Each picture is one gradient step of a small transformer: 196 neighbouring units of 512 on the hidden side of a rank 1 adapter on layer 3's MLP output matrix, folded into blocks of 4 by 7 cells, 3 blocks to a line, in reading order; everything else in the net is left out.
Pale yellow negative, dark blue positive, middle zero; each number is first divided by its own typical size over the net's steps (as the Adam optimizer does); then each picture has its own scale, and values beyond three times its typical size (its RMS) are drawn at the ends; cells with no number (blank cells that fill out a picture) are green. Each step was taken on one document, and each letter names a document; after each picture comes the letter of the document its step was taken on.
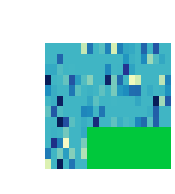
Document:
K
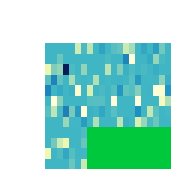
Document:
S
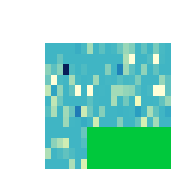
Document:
S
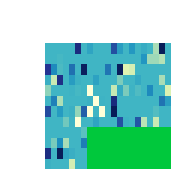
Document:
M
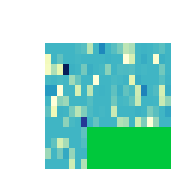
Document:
S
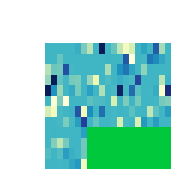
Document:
S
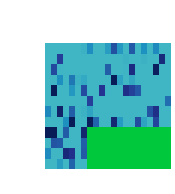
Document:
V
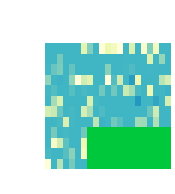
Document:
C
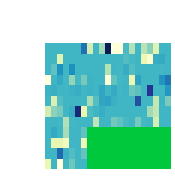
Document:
C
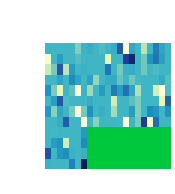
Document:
S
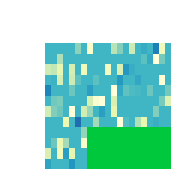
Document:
M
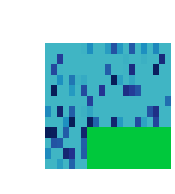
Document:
V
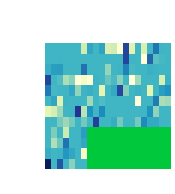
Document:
K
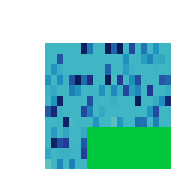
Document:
K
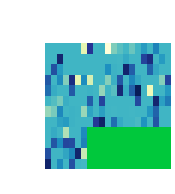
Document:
K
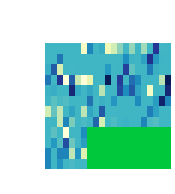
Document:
K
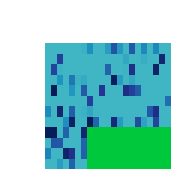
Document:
V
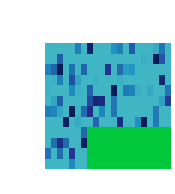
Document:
M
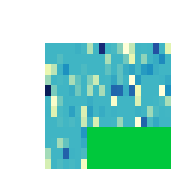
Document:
S
